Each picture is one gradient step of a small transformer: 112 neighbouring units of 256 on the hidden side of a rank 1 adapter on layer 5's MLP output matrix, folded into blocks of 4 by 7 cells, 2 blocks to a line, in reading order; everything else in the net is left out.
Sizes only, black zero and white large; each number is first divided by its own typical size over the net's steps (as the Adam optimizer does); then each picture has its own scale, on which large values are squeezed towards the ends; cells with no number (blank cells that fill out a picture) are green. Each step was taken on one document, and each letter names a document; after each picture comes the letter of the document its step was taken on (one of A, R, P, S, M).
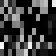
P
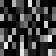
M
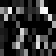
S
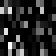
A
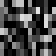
M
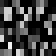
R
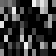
P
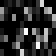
S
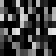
M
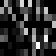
S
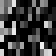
R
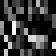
S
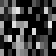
P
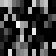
P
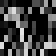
P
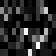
S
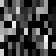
R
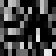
R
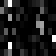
A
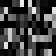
M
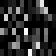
S
